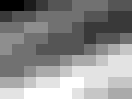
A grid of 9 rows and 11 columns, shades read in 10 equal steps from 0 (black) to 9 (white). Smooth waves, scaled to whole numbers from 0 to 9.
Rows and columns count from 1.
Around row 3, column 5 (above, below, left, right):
4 3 5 4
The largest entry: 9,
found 6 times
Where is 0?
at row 1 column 1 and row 1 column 2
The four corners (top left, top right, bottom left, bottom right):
0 3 8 6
